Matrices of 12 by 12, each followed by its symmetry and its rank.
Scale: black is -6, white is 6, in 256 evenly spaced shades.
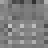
neither, rank two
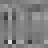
neither, rank two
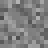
antisymmetric, full rank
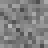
neither, full rank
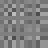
symmetric, rank one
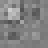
symmetric, rank two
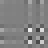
symmetric, rank one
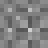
symmetric, rank two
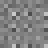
symmetric, rank two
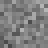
antisymmetric, full rank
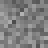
antisymmetric, full rank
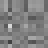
neither, rank two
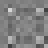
symmetric, rank two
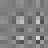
symmetric, rank one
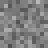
neither, full rank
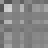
symmetric, rank one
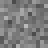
neither, full rank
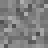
antisymmetric, full rank
